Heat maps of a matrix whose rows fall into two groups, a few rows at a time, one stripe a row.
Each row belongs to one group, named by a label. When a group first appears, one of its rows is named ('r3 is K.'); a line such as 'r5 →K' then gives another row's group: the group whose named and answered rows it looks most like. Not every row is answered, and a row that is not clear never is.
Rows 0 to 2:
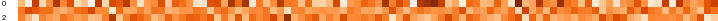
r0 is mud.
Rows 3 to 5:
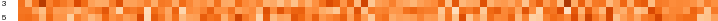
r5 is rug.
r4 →rug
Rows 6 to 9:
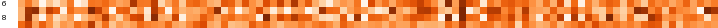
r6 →rug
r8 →rug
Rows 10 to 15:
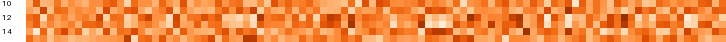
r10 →rug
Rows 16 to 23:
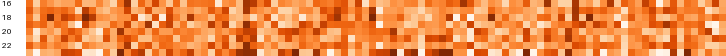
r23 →mud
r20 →mud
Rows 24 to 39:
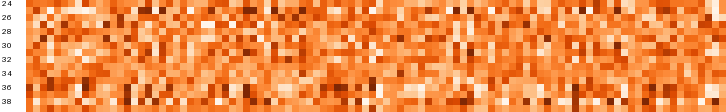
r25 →rug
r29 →mud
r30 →rug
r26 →mud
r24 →rug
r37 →rug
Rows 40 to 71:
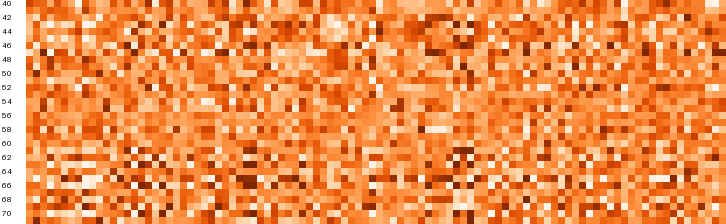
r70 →rug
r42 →mud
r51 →rug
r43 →rug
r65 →mud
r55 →mud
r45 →rug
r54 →mud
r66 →rug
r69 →rug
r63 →rug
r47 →mud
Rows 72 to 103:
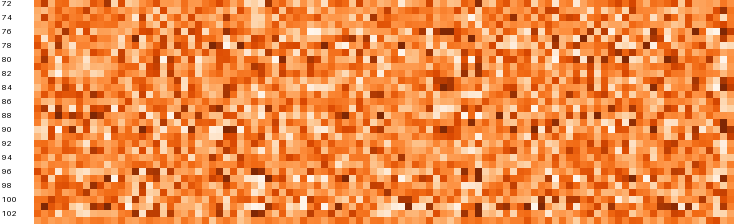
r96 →rug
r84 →mud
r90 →mud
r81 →rug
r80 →rug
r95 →mud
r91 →mud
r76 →mud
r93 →rug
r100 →mud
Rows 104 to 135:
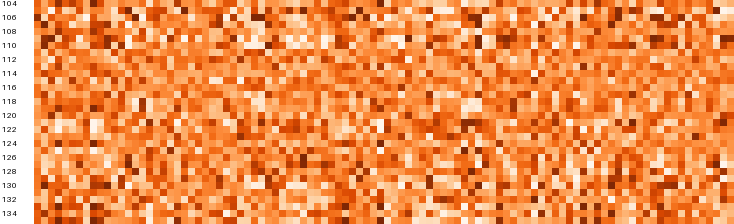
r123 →mud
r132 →mud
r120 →mud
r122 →rug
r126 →mud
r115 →mud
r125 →rug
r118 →rug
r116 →mud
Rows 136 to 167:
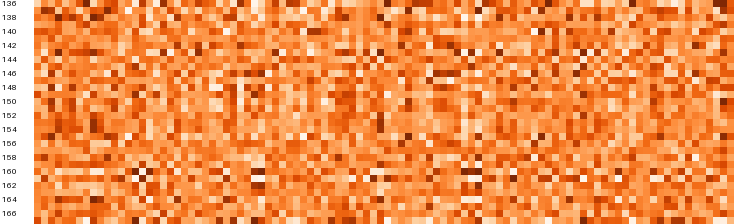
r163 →rug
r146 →mud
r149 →rug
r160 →rug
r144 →rug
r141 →mud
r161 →rug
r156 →mud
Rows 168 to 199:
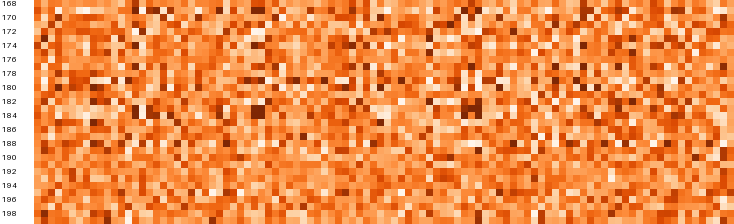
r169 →rug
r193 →mud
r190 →mud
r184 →rug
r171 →mud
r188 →rug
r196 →rug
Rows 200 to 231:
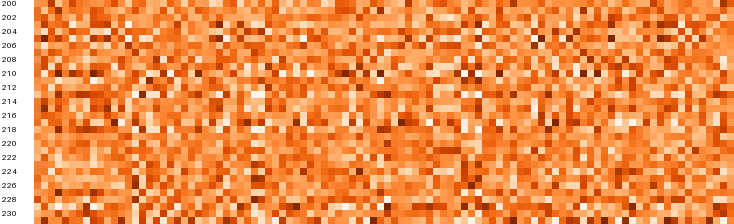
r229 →rug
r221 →mud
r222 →rug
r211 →rug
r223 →rug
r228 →rug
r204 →mud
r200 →mud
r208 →rug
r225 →rug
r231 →rug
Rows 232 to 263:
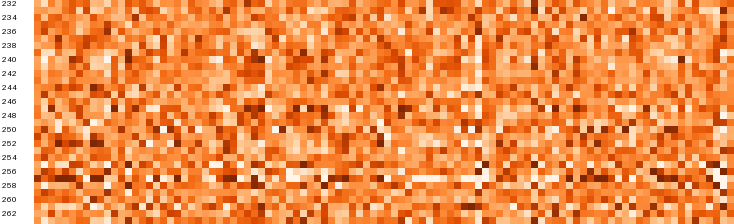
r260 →rug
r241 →mud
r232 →mud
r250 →rug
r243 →mud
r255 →mud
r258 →mud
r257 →rug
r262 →mud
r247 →mud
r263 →mud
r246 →mud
